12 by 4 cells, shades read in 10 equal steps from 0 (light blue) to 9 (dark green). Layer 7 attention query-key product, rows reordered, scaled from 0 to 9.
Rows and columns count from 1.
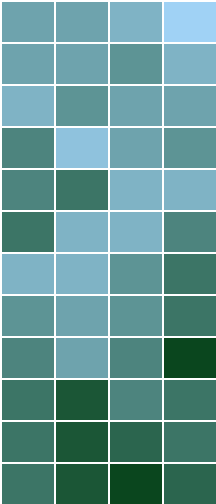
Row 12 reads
6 8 9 7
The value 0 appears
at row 1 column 4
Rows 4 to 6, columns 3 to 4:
3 4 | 2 2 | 2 5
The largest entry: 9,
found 2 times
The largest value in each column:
6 8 9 9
